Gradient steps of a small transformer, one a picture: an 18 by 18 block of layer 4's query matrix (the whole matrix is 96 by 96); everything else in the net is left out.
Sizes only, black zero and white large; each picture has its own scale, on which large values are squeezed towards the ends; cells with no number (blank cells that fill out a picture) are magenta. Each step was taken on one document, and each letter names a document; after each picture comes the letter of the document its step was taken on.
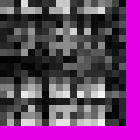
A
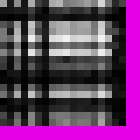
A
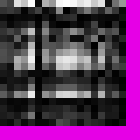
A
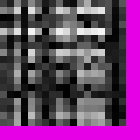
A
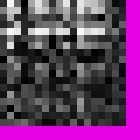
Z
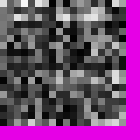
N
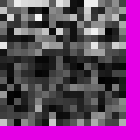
N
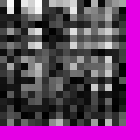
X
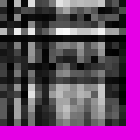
A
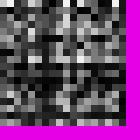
Z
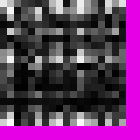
X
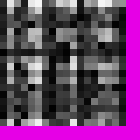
X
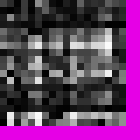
X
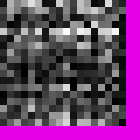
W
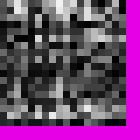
N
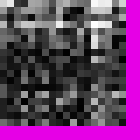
W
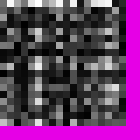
X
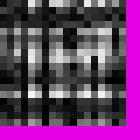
A
